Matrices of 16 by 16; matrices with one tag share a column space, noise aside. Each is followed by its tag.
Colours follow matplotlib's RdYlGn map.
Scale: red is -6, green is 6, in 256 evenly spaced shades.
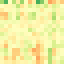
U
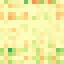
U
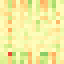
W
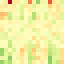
U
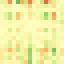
U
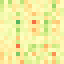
W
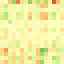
U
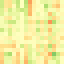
W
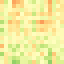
W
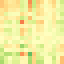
W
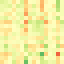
W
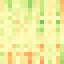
W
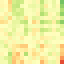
W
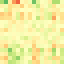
U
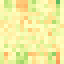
W
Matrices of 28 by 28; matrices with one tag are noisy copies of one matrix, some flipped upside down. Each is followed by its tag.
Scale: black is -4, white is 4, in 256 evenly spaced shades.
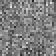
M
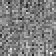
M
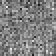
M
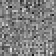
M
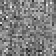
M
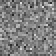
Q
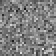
Q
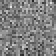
M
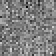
M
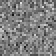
Q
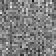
M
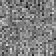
M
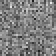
M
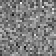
Q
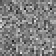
Q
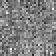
M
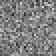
Q
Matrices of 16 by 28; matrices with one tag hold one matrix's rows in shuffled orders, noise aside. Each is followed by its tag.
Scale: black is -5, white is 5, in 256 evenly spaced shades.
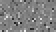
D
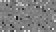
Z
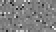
Z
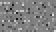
Z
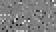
Z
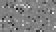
Z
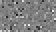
Z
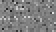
Z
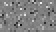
D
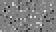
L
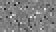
L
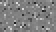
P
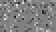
P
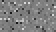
Z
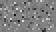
P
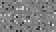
Z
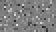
P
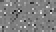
D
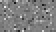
P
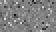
P
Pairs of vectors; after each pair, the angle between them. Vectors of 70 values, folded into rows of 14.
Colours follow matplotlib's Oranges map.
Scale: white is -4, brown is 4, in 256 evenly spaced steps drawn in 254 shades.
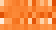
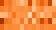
nearly opposite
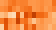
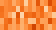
partly aligned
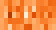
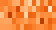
partly aligned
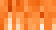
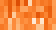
partly aligned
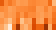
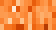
partly aligned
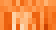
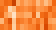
partly aligned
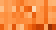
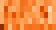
partly aligned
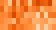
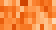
partly aligned
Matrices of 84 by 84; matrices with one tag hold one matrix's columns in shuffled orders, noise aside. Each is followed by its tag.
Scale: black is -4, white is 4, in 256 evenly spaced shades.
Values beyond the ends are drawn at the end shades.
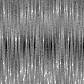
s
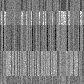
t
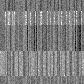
t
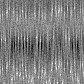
s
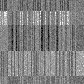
t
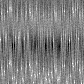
s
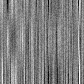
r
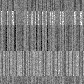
t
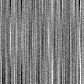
r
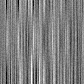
r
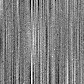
r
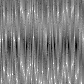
s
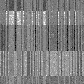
t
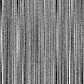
r
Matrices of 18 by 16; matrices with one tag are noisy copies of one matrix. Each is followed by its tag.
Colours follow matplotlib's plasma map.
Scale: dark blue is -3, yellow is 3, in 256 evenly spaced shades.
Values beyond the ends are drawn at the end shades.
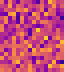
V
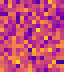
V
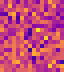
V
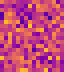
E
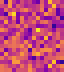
V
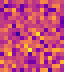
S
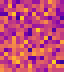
V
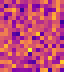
S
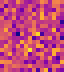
S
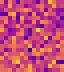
V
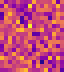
E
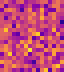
S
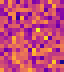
V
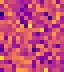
E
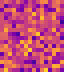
S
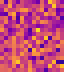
V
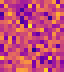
E
